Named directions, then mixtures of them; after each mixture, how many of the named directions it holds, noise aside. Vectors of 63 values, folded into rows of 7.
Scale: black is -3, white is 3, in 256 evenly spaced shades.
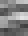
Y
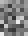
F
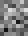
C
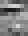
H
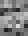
three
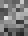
three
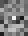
one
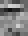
one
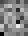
three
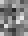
two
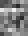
two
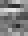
one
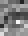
three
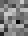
two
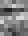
three
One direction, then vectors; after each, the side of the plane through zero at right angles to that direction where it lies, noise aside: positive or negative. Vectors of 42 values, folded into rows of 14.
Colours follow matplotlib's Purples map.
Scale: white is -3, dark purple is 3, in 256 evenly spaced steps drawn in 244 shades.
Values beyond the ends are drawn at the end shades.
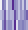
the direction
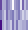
negative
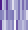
negative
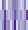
positive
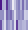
negative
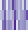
positive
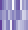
negative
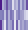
negative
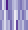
negative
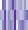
positive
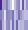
negative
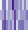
positive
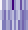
positive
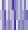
positive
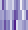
positive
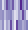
negative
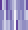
negative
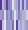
negative
